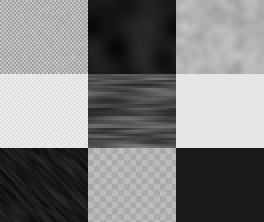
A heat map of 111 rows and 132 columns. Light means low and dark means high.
The table splits into 3 rows of 3 panels. Panel 1,1: low, checkered. Panel 1,2: very high, smooth, faint in contrast. Panel 1,3: low, blotchy, faint in contrast. Panel 2,1: very low, checkered, faint in contrast. Panel 2,2: high, streaked across. Panel 2,3: very low, flat. Panel 3,1: very high, slanting down to the right, faint in contrast. Panel 3,2: low, checkered, faint in contrast. Panel 3,3: very high, flat.
